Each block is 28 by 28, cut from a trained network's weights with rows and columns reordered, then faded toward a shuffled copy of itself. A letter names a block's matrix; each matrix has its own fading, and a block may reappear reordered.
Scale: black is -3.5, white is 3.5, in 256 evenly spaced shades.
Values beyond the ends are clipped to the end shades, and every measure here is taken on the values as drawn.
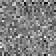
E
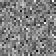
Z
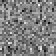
E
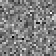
Z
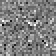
E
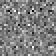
E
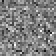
Z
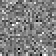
E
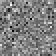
E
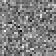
Z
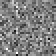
E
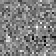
E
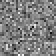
Z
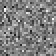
E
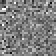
E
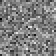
Z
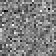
Z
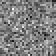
Z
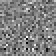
E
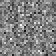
Z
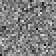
Z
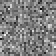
Z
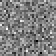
Z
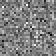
E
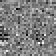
E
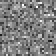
Z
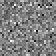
E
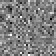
E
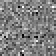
E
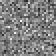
Z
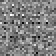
E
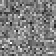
Z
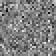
E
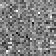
Z
